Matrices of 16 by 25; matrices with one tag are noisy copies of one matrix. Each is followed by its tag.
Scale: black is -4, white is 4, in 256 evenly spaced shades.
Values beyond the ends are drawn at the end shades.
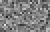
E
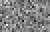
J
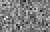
J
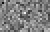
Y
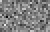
E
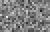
J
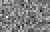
J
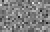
J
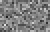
E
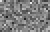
E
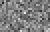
Y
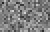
Y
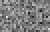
J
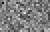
Y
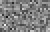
E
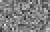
E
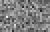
J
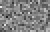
E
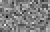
E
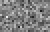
J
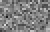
E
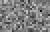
J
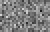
J
